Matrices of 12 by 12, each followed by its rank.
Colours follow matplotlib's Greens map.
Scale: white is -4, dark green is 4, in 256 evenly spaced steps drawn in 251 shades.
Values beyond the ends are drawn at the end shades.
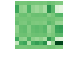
one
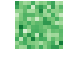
full rank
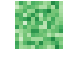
full rank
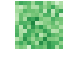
full rank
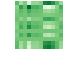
one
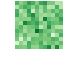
full rank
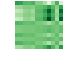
one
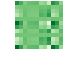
one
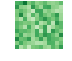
full rank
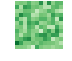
full rank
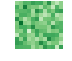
full rank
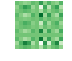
one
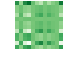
one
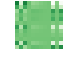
one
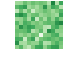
full rank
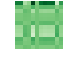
one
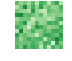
full rank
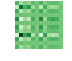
one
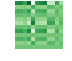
one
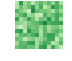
full rank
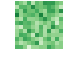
full rank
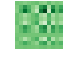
one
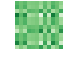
one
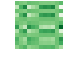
one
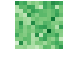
full rank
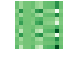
one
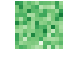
full rank
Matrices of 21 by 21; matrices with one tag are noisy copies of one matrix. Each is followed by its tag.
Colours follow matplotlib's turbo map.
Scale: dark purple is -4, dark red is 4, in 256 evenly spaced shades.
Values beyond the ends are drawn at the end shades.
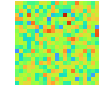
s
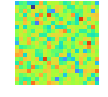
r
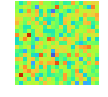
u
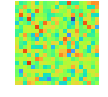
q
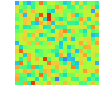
r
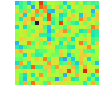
r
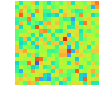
q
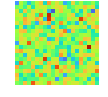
r
